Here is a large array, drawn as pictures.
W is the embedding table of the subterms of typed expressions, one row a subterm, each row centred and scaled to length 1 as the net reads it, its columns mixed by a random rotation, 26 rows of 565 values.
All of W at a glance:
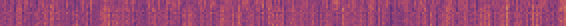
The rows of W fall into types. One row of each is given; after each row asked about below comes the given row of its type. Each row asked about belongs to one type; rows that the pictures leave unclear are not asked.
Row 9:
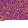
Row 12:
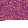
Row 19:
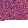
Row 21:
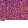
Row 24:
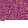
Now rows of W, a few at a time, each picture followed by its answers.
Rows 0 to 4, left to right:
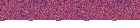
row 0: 9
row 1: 21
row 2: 9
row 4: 21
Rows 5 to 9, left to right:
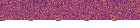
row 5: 12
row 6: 21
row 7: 12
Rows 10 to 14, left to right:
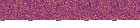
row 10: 24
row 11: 19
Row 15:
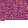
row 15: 24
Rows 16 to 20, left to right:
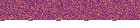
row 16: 24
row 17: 9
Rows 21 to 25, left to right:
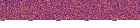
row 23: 24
